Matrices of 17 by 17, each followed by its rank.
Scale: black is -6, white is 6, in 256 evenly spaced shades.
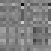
two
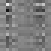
two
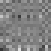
two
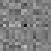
three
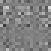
three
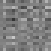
two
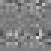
three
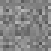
three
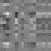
two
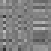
two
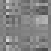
two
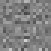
three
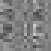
three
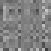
three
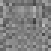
three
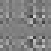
two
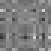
two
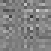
three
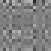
two
